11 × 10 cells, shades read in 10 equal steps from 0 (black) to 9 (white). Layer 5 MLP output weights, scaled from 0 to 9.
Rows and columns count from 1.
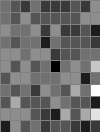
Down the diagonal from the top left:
4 3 4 4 5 0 5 6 3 8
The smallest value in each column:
1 3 2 2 1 0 2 2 1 1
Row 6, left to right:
5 3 5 3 4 0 4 5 4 7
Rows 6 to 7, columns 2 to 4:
3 5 3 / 5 5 4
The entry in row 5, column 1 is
5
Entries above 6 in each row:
0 0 0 0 0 1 0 1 0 1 0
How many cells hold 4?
25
